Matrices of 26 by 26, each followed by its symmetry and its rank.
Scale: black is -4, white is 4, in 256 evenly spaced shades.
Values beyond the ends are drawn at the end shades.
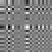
symmetric, rank one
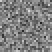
neither, full rank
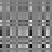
neither, rank one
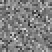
antisymmetric, full rank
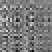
neither, rank three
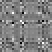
symmetric, rank two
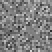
antisymmetric, full rank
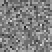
neither, full rank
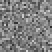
antisymmetric, full rank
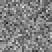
antisymmetric, full rank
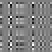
neither, rank one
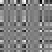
neither, rank one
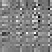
neither, rank three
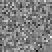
antisymmetric, full rank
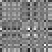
symmetric, rank two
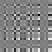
symmetric, rank one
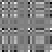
symmetric, rank one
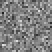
neither, full rank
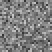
neither, full rank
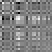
symmetric, rank two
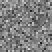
neither, full rank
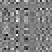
neither, rank three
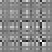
symmetric, rank two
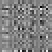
neither, rank three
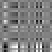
neither, rank one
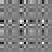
symmetric, rank one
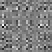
neither, rank three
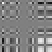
symmetric, rank one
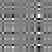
neither, rank one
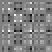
symmetric, rank two
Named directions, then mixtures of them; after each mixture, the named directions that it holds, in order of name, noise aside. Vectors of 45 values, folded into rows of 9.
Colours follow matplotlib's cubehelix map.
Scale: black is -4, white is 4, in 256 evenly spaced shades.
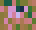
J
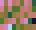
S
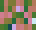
J, S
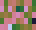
J, S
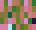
S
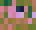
J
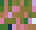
S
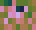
J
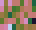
S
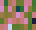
J, S
